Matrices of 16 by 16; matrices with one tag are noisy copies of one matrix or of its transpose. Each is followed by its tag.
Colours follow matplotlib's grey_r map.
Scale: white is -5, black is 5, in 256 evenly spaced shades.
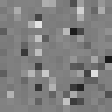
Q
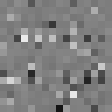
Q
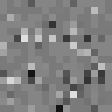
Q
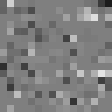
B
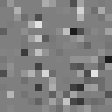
Q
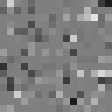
B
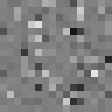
Q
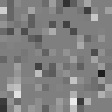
B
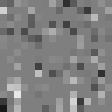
B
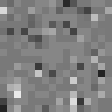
B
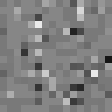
Q
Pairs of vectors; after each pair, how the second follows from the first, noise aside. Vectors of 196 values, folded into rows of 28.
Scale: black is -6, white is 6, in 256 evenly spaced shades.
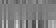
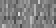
shuffled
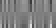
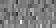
shuffled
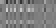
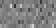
shuffled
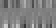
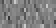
shuffled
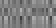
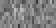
shuffled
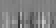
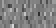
shuffled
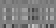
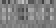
reversed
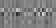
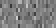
shuffled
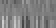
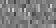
shuffled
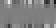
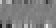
reversed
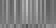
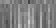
reversed
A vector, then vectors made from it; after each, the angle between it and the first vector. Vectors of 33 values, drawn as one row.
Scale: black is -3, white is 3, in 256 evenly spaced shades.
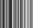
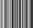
partly opposed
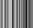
nearly opposite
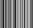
partly aligned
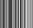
nearly parallel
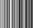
partly opposed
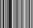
partly aligned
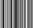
partly aligned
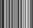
partly aligned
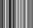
partly aligned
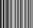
partly aligned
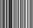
nearly parallel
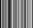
partly aligned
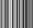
nearly opposite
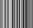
nearly opposite
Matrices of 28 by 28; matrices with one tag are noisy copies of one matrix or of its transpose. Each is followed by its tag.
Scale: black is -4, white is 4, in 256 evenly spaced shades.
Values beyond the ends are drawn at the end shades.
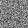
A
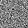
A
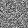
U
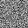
A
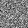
U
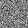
U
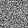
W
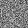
W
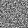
U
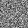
U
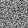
A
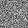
W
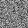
A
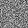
W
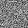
W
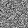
U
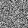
U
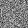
W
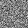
U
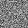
W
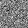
U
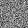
W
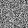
W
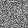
W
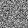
U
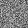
W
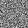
U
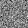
U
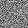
W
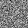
U
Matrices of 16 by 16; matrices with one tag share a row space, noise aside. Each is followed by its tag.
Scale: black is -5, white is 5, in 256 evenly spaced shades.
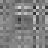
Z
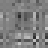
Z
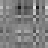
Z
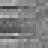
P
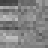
P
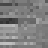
P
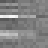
P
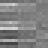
P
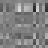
Z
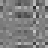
Z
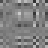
Z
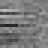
P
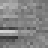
P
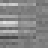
P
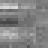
P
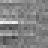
P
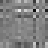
Z
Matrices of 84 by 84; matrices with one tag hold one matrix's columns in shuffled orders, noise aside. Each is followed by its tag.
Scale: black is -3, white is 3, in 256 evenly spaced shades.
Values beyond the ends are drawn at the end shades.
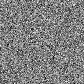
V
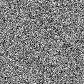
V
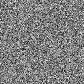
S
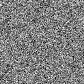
V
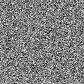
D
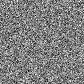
S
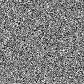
D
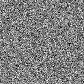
D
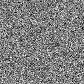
D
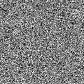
D
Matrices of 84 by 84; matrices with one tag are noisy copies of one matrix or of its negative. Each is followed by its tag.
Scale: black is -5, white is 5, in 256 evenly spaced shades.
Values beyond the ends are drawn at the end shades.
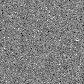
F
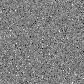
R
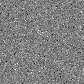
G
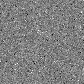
G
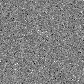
G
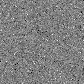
G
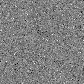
G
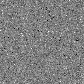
F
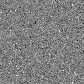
R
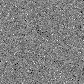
G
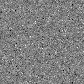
R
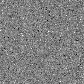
F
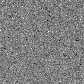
F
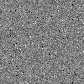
R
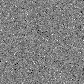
G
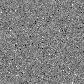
R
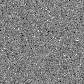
F
